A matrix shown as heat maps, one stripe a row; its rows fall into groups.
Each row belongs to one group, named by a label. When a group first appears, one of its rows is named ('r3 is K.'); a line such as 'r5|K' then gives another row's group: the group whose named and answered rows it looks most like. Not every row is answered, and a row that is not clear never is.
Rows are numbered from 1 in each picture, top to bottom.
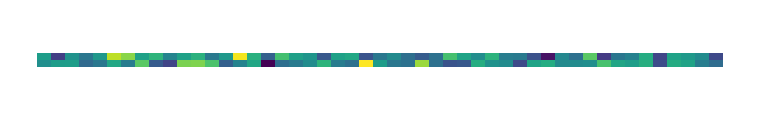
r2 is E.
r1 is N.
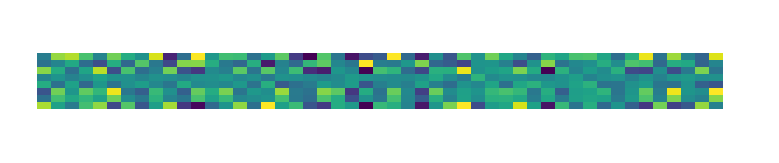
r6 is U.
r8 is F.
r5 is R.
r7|U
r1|U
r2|E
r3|F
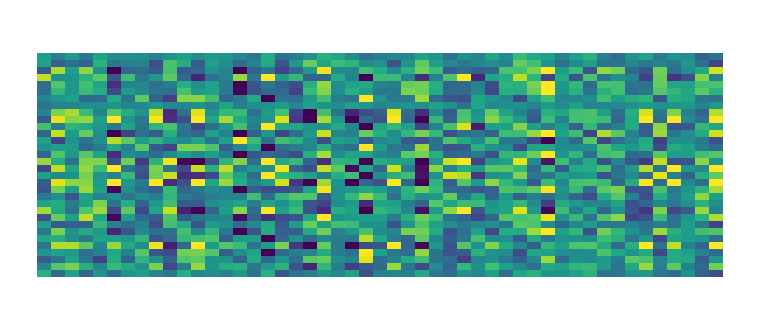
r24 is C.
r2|R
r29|E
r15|C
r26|C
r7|E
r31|U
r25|R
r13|N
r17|U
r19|U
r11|F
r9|U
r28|U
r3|C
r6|C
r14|E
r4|F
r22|F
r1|R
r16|F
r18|F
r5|C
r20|C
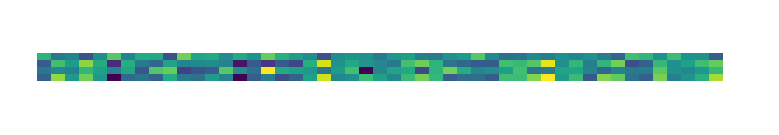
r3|F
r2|C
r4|C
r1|N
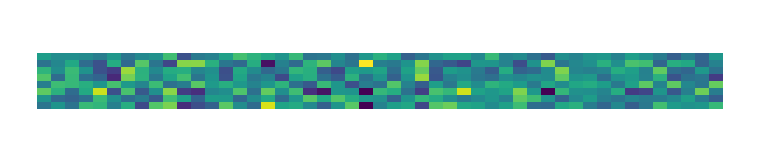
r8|F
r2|E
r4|R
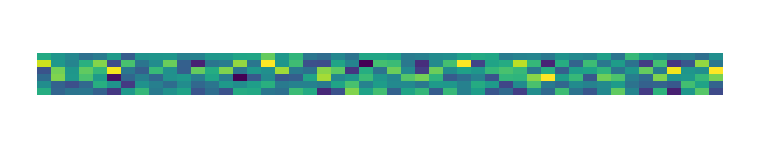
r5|R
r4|C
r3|U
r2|F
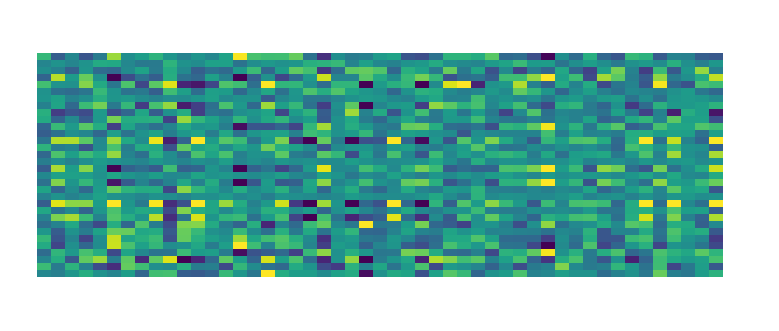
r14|N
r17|C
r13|U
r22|U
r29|C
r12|E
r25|E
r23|N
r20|N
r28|N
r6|R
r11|C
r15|U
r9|R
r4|C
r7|E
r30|F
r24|U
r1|N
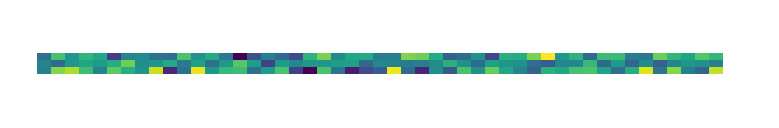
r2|N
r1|C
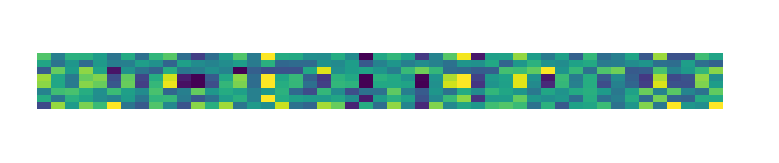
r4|F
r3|C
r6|U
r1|F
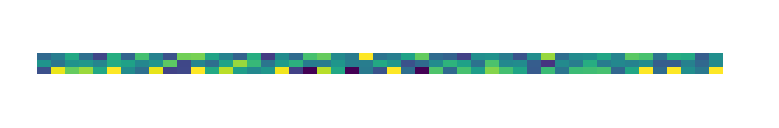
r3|U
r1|E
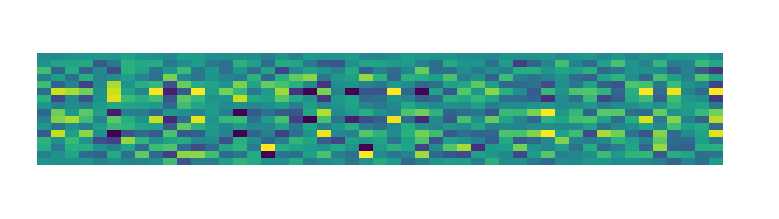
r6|U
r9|C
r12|C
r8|N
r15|E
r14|F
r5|N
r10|U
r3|R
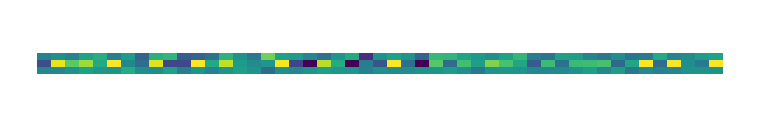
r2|U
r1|F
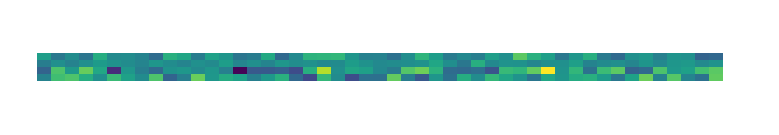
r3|C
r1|R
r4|U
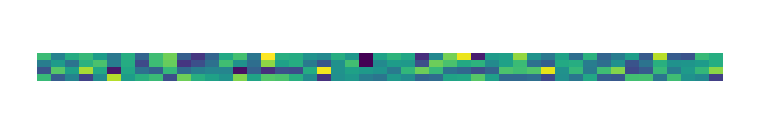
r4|N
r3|C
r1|F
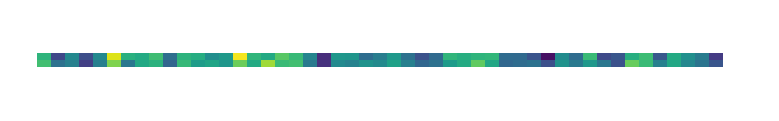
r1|N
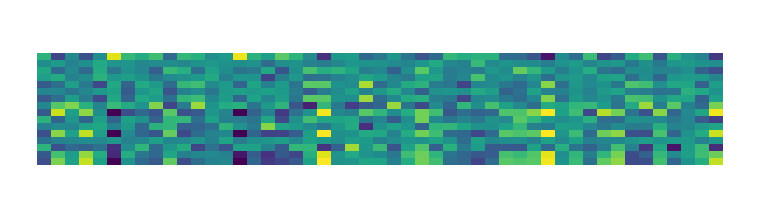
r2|E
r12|C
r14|R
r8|U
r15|C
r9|C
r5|E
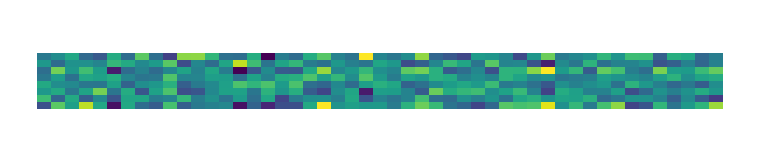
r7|R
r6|F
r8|C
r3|C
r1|E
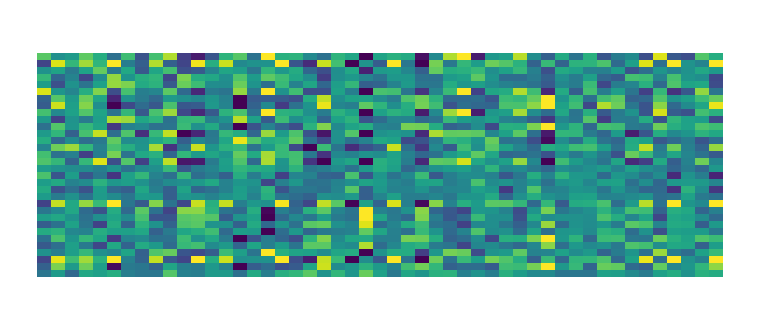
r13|N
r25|E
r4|N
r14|U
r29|F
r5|N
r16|F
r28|E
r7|C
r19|E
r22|U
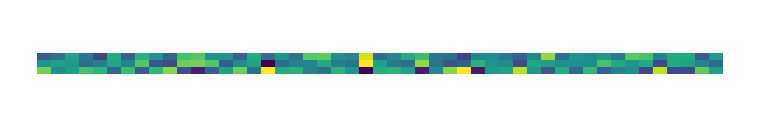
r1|E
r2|E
